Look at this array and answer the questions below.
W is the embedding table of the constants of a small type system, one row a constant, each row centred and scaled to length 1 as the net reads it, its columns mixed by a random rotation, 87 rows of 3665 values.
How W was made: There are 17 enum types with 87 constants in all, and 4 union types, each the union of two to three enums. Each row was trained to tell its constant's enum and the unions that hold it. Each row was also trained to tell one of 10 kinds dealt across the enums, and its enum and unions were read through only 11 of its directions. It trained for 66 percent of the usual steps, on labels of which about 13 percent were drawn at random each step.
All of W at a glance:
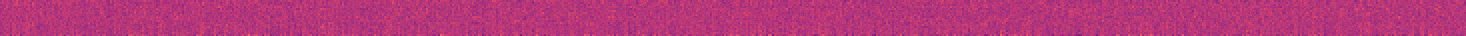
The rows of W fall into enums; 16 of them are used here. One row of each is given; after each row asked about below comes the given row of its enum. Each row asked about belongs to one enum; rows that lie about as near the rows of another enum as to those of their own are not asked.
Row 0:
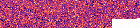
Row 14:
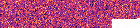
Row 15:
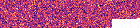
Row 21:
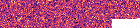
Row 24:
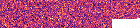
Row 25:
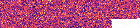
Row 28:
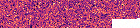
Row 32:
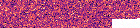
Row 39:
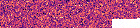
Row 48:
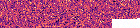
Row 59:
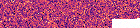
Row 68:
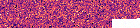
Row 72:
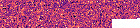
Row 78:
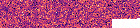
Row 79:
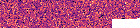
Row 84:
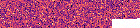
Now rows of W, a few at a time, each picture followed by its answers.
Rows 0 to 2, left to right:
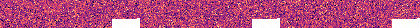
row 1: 32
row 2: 14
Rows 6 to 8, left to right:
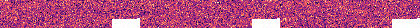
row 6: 48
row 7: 14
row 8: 59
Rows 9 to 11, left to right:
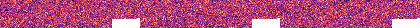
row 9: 78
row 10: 59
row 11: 39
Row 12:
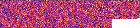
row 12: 21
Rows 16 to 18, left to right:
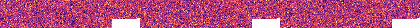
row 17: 79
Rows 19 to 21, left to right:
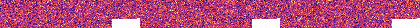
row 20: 72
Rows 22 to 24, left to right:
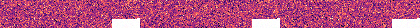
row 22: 14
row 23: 25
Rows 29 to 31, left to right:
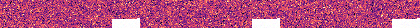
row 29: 28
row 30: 79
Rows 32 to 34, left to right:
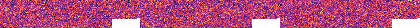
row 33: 24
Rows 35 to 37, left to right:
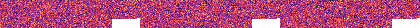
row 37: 79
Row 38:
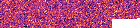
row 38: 32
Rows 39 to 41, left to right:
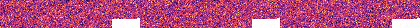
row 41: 48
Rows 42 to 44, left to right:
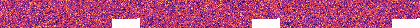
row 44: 68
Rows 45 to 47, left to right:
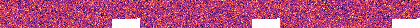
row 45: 15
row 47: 32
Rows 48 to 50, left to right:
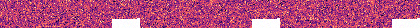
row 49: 84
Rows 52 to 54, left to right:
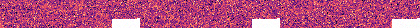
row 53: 79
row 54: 48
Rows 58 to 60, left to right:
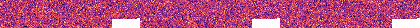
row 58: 84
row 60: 72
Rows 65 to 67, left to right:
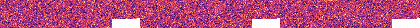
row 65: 15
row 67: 25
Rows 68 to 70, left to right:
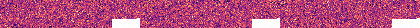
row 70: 14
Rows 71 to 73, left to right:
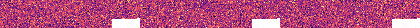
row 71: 25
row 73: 39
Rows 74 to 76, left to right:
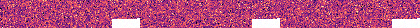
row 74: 59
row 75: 48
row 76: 39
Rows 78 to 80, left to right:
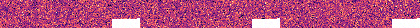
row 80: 59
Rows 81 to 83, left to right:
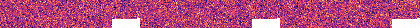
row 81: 39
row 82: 72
